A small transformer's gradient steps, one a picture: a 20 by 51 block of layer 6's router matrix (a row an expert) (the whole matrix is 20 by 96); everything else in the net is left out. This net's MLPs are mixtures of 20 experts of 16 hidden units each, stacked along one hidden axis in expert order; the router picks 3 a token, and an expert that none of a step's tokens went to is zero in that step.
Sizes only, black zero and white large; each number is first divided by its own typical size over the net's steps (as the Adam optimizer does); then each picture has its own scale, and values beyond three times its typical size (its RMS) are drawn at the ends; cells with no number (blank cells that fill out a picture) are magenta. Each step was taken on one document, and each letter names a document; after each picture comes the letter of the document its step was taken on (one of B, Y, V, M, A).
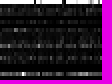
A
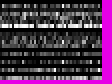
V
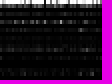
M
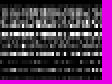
V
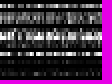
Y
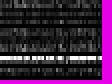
A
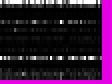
M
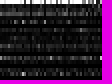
A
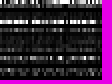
M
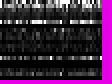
M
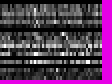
Y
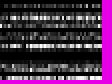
V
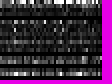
A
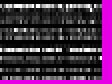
M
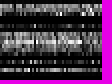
V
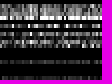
V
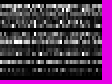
A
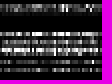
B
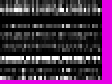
B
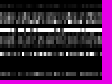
Y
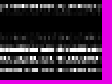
B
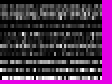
V
